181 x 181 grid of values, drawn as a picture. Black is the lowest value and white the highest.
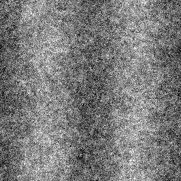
Average level on the scale: 50%. Slope: none. Odd rows or columns: none. Stripes: upright, repeating 2 times. Grain: blotchy.
